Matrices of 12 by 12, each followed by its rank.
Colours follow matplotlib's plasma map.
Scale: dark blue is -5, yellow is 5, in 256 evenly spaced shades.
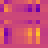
one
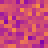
full rank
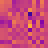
two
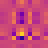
one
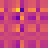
one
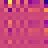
one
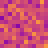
full rank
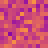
full rank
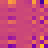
one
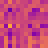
two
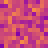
full rank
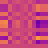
one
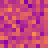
full rank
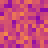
full rank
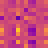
two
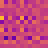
two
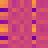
one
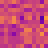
two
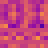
two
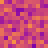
full rank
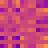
two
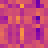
two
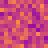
full rank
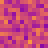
full rank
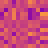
two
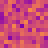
full rank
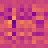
two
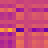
one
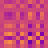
one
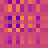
one
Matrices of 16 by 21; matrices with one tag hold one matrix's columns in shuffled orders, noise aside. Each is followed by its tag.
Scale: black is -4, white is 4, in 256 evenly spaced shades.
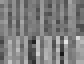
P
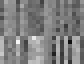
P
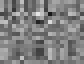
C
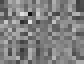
C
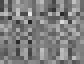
C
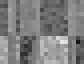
P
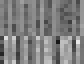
P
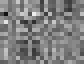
C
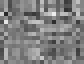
C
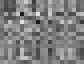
C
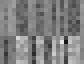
P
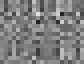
C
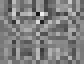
C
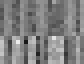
P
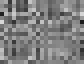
C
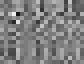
C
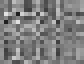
C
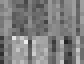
P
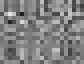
C
